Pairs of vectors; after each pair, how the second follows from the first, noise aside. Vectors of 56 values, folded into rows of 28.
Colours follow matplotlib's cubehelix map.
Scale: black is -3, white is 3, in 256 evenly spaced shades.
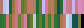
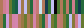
shuffled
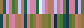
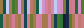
copied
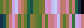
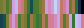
copied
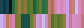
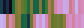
copied
